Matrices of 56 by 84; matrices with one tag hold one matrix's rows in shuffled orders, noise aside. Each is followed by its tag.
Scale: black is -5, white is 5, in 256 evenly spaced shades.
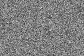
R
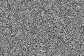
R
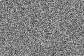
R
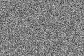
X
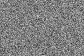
X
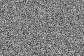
R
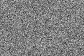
R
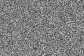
R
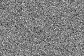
X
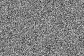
R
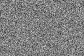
X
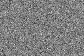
R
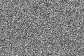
R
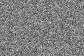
R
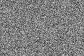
X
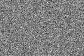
R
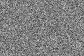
X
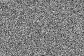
X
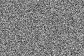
X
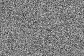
R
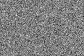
X
